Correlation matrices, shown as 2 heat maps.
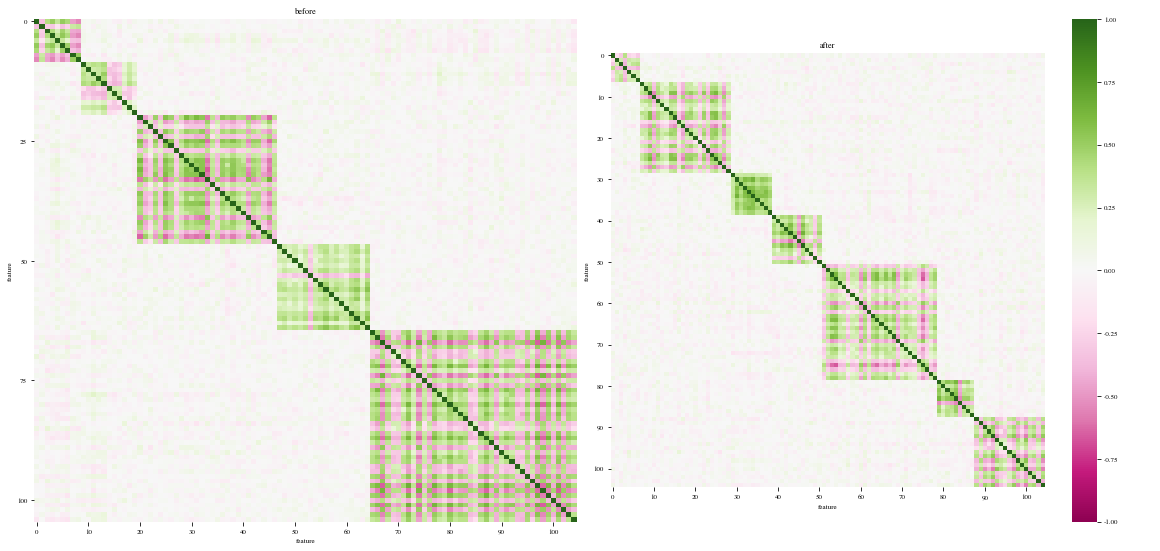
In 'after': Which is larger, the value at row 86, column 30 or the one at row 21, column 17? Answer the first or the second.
the second
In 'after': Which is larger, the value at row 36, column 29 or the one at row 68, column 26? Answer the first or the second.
the first
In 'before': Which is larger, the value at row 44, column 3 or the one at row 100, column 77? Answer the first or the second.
the first
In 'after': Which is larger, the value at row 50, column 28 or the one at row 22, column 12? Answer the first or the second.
the second
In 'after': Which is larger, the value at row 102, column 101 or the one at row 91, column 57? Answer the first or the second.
the first
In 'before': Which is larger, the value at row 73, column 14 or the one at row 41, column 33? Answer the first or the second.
the second
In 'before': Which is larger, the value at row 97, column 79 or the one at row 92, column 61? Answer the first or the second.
the first
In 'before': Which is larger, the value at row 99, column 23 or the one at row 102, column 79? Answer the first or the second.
the first
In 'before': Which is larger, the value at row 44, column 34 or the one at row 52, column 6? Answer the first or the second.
the second
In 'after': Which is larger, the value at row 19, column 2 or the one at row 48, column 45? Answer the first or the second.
the first
